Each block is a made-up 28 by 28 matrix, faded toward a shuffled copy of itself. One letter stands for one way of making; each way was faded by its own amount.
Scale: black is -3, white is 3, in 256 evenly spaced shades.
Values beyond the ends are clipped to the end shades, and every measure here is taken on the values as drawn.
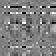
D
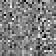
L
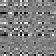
D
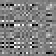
D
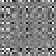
D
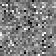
L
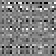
D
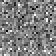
L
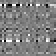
D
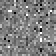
L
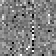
L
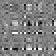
D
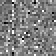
L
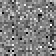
L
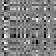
D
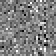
L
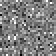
L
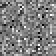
L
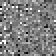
L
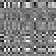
D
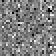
L
